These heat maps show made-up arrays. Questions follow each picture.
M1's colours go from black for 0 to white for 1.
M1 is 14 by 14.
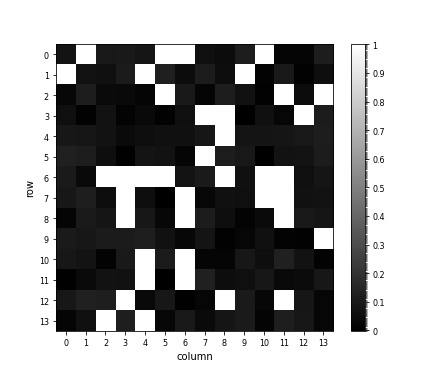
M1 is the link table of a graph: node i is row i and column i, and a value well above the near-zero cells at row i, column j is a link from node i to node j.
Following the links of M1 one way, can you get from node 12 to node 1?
no
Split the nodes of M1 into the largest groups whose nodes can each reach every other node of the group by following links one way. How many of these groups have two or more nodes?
2
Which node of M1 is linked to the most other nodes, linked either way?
node 6
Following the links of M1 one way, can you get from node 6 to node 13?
yes
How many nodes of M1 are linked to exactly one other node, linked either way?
0
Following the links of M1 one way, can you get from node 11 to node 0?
no
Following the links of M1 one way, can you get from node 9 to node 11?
yes
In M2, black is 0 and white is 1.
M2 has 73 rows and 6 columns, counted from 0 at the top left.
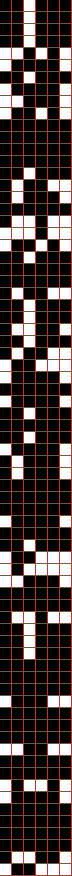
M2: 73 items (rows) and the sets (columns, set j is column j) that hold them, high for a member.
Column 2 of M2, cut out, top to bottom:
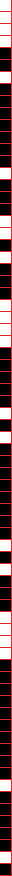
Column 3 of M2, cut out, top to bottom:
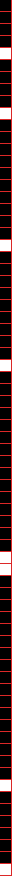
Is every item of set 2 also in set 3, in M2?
no
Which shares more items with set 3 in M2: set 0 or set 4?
set 0
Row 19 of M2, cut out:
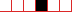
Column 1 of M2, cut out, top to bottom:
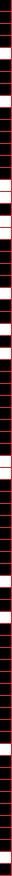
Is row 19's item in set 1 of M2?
yes
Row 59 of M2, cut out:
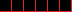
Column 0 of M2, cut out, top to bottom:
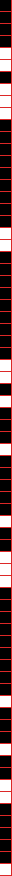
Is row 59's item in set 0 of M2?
no
